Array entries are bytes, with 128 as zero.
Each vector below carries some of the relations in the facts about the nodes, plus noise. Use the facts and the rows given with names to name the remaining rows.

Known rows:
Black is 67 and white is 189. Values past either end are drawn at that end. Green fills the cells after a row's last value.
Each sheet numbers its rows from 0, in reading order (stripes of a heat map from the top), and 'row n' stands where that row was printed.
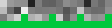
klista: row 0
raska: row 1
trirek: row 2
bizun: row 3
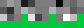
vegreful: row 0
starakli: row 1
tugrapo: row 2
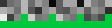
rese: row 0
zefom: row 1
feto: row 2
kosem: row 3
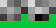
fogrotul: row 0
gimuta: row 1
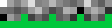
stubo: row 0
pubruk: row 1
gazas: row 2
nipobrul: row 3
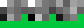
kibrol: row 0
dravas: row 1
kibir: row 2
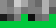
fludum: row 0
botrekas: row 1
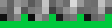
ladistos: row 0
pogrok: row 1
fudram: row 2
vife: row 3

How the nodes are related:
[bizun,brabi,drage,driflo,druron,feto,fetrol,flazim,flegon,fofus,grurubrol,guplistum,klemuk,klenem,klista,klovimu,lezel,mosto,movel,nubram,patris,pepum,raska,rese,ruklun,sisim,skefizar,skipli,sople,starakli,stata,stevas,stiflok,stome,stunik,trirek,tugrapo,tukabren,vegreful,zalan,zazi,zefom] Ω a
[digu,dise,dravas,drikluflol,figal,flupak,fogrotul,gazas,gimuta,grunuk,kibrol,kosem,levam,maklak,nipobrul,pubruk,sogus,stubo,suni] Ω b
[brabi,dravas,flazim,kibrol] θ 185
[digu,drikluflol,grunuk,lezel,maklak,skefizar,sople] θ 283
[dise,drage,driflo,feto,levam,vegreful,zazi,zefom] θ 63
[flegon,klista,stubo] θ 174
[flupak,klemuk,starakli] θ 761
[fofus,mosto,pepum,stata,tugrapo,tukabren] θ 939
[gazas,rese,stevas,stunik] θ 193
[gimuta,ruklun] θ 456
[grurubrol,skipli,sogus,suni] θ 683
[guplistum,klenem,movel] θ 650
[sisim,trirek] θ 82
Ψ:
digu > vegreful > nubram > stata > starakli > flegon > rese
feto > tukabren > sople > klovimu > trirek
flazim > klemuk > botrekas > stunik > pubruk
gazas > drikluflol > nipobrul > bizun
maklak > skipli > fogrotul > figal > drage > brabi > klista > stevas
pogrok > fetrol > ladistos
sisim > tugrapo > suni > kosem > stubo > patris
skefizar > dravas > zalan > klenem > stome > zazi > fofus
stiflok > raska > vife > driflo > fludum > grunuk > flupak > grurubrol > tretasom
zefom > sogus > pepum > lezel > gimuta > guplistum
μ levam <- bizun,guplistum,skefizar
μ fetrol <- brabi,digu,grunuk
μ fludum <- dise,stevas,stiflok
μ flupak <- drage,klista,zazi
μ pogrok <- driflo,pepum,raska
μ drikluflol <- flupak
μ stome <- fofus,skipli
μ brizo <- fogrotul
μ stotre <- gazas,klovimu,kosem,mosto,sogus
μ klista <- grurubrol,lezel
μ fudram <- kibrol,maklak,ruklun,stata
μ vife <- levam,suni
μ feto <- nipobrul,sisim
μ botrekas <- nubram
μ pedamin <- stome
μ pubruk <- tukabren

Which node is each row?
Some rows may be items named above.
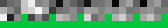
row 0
stevas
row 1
drikluflol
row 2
skefizar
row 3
stunik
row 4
fetrol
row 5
fetrol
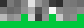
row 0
bizun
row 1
drage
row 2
sople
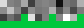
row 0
figal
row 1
starakli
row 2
mosto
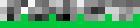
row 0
zazi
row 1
grunuk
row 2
tretasom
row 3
brabi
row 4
lezel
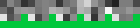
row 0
skipli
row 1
starakli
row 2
rese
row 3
drage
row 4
klemuk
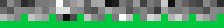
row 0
sisim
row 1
druron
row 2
flupak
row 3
feto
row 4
pepum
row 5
guplistum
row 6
stiflok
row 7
sisim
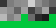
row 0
stome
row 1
sogus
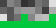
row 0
skipli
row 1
fofus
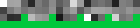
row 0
levam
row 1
bizun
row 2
stotre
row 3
ruklun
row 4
klemuk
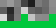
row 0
driflo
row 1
klovimu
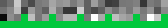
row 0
pogrok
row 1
patris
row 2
flegon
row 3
flazim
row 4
druron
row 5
movel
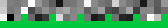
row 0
grurubrol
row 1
dise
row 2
stunik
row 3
suni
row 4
sogus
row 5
pepum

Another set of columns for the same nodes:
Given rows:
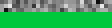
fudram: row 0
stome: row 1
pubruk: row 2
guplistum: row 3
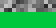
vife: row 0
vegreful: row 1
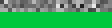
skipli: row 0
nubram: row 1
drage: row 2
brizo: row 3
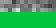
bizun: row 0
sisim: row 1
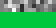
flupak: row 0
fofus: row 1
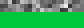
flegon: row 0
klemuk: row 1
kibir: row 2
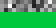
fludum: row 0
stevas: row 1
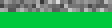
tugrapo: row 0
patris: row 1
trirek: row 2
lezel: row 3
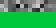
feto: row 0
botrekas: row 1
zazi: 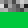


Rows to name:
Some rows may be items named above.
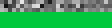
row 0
stevas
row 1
pogrok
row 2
driflo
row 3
ruklun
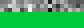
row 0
kosem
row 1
levam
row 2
klemuk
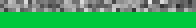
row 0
stubo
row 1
stiflok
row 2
stubo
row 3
lezel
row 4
kibrol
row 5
klista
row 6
skefizar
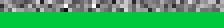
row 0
klemuk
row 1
grurubrol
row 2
stotre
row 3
fludum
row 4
sogus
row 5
mosto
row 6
fofus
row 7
dravas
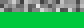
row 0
drikluflol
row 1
starakli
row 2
suni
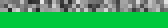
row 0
klovimu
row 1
gazas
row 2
rese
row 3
stunik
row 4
grunuk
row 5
stubo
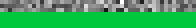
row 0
sople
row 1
brabi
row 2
pepum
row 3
dise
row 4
tretasom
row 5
sogus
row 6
flazim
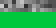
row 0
brabi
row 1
sisim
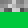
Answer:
kosem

